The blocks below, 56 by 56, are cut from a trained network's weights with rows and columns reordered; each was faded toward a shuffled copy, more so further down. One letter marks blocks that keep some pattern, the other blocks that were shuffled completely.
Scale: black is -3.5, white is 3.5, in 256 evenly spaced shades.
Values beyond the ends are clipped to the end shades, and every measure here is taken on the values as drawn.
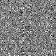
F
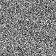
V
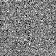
F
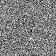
V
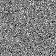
V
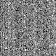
F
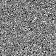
V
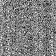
F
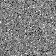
V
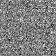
F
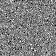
V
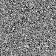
F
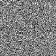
F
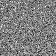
V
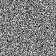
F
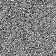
V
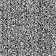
F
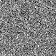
V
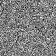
V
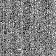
F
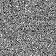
V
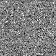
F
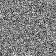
V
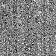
F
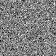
V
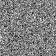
V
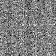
F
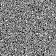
V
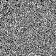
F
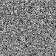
F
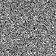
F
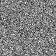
V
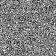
V
